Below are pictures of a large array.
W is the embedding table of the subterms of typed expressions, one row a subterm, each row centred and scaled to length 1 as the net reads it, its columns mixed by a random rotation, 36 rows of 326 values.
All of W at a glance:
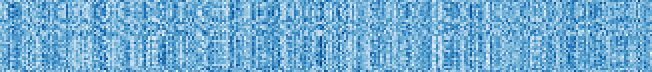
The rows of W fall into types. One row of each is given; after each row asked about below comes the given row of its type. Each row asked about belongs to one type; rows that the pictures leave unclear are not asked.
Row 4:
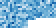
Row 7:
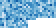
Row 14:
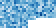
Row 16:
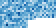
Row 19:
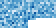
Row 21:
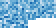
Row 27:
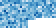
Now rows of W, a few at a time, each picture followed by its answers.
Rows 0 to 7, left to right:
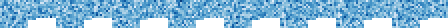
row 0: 4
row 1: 14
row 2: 27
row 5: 7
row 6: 7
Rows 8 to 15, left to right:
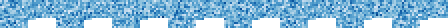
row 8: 27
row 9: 19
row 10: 19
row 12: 21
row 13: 27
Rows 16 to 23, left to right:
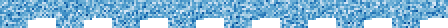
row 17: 7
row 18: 19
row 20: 4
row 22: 19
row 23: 14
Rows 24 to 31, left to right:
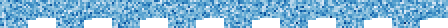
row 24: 7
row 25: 19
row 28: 14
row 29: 14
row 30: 27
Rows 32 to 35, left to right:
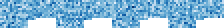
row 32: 4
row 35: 21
